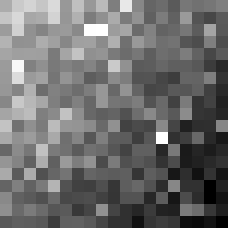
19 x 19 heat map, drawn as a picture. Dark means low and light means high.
Odd rows or columns: none. Slope: up to the top left. Stripes: none. Mirror symmetry: none.
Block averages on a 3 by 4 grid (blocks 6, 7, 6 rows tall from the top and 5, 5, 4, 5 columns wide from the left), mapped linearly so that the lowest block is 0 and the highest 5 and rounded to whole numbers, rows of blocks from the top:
5 5 3 2 / 4 3 2 1 / 3 2 1 0
